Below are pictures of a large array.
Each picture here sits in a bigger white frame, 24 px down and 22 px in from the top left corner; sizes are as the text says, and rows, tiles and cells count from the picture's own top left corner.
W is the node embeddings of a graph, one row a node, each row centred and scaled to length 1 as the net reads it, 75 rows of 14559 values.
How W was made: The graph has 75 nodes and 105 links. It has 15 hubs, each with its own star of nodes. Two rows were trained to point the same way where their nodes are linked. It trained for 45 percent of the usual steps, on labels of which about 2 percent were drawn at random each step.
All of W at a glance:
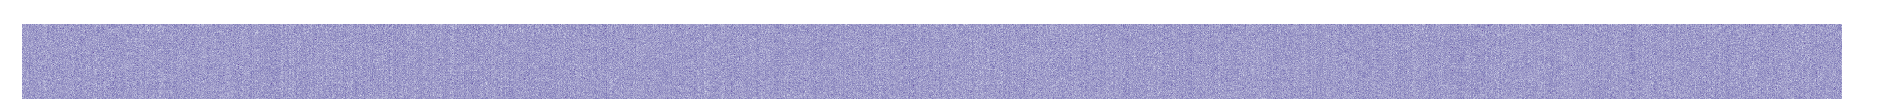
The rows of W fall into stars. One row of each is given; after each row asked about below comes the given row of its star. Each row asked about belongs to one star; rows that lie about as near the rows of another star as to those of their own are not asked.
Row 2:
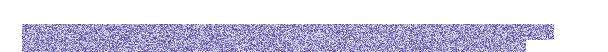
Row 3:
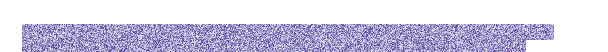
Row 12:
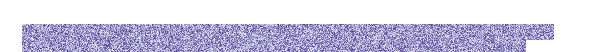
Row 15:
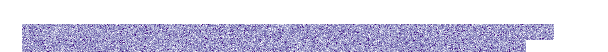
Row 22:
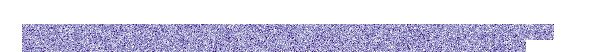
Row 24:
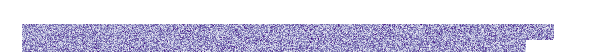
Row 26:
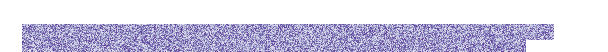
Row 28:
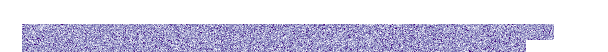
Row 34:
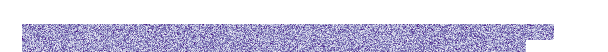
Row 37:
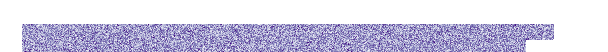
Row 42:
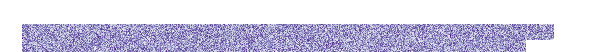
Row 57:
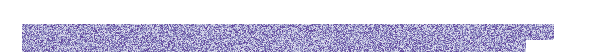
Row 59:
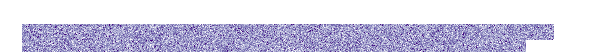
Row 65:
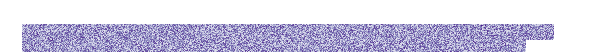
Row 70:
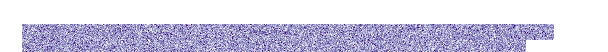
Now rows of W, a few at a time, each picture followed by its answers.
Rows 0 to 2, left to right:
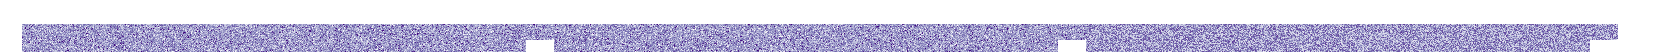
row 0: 57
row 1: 57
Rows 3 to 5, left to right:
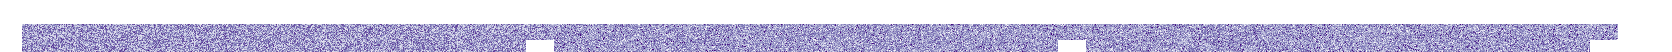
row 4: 15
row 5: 26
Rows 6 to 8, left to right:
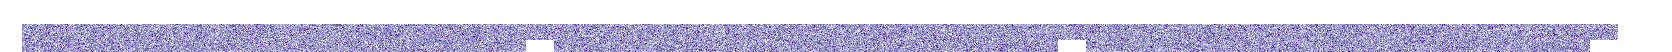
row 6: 59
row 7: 26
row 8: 26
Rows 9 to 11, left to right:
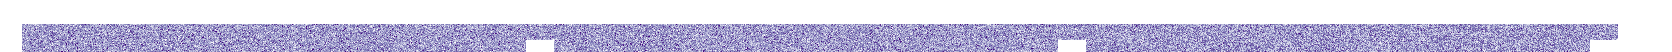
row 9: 57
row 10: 70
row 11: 70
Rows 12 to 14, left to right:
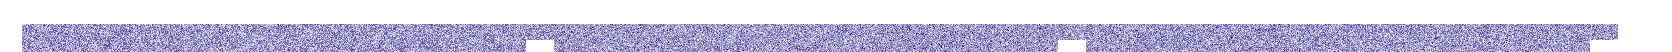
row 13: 57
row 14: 2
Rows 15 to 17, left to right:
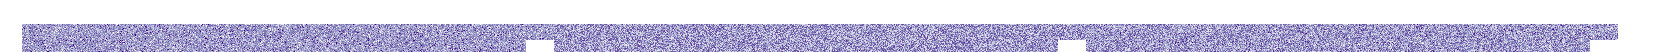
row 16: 34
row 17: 15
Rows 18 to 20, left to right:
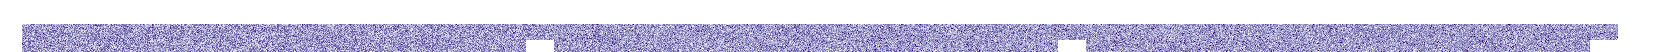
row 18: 12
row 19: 24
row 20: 15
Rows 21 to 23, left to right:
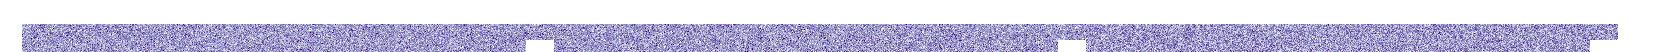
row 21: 65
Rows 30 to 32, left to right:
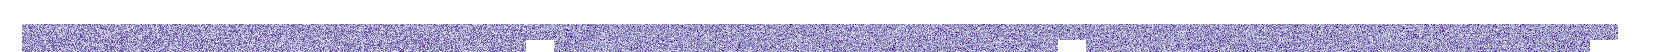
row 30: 15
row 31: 34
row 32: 28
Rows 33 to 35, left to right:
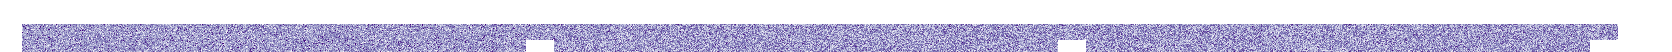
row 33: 22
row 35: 26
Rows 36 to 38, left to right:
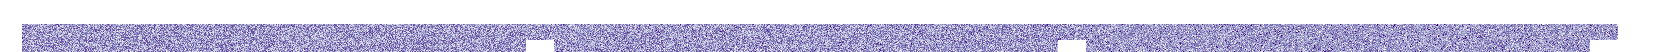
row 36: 28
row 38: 34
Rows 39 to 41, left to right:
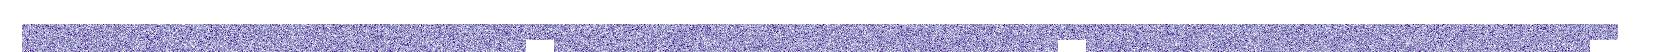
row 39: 70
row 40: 59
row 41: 3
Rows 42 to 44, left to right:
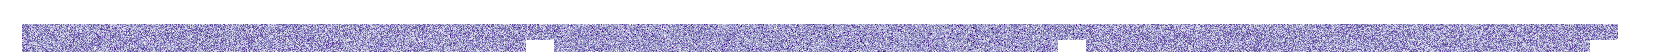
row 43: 42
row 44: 42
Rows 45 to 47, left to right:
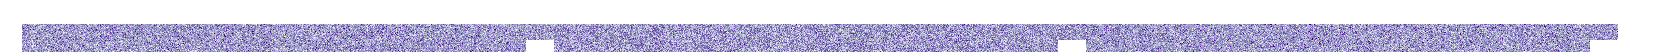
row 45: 28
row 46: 12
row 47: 22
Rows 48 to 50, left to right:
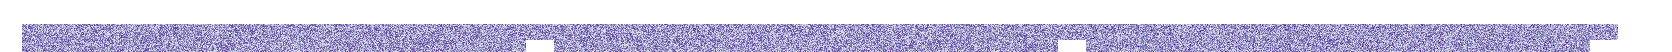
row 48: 59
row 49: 22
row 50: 3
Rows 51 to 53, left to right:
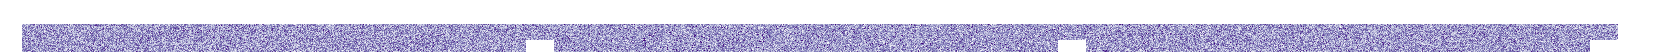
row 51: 59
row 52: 37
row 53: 22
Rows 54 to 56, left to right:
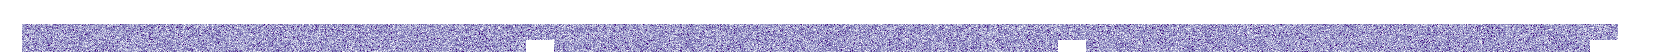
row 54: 2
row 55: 3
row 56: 26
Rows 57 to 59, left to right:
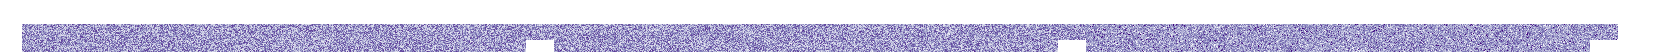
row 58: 24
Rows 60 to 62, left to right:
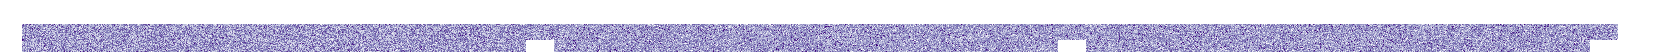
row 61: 2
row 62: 22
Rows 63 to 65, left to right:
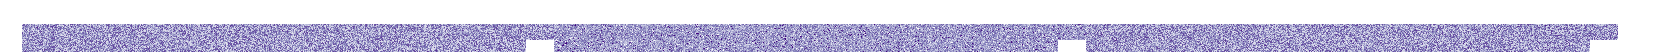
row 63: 70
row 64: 65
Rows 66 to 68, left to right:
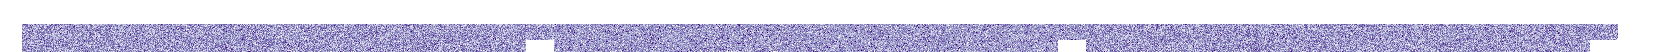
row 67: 2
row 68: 42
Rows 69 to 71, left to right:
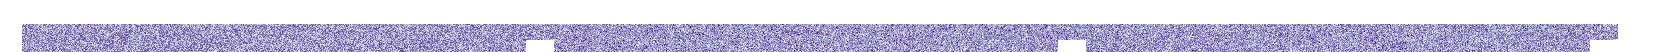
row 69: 37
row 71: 70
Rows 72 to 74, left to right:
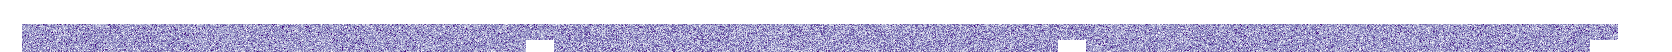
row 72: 57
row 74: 28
